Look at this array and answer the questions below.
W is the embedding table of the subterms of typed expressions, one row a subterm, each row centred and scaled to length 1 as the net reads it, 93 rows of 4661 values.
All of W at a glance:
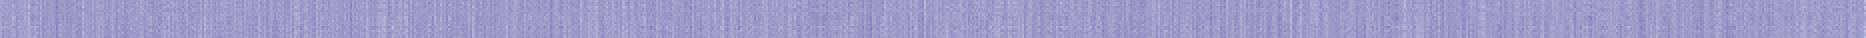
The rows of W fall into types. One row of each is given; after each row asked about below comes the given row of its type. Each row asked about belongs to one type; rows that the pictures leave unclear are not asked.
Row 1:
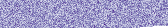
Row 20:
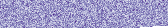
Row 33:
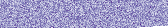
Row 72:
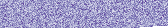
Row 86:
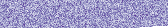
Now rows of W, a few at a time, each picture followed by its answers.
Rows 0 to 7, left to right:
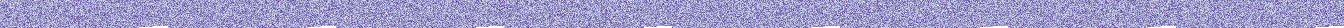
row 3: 20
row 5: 86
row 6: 1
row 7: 72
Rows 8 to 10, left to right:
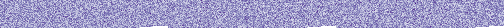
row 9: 33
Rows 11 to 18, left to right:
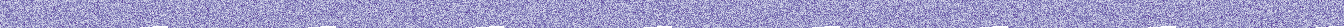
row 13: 33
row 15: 86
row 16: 86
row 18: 20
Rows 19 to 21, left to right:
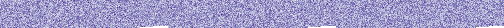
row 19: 33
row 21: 1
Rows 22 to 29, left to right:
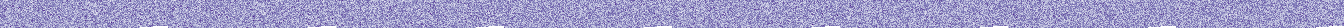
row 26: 72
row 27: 72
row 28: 20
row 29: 1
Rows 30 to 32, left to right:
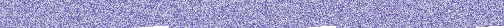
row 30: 33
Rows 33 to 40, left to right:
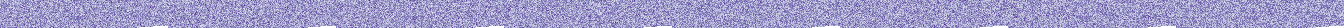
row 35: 33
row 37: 1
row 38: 1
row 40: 33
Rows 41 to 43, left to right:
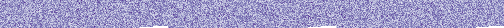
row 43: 20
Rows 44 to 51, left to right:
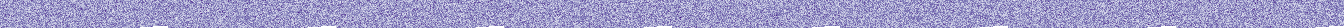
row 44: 72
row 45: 33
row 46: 72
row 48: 86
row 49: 33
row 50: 72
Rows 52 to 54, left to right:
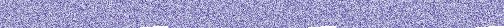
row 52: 72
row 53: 1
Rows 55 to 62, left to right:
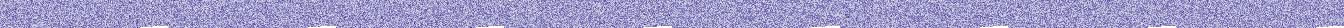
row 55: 20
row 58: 72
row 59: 33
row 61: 72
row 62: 1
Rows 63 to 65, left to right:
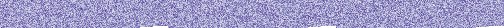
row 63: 72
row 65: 86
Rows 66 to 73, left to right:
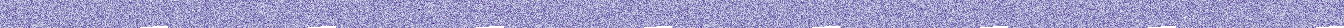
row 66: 20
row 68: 72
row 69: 86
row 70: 20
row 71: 72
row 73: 1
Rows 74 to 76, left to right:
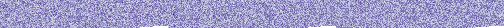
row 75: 20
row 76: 33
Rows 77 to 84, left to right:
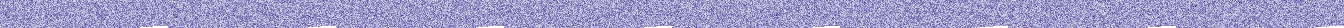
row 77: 20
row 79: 1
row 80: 86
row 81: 86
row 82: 33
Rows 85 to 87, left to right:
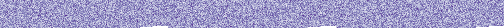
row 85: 1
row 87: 72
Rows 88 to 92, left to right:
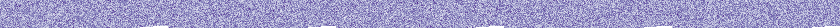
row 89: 72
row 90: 1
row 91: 86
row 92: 20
